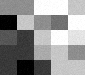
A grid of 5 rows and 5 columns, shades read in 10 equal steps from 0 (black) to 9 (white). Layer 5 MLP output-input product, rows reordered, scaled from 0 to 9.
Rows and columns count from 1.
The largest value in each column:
5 7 9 9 9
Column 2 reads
5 7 2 2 0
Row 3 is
3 2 7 9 8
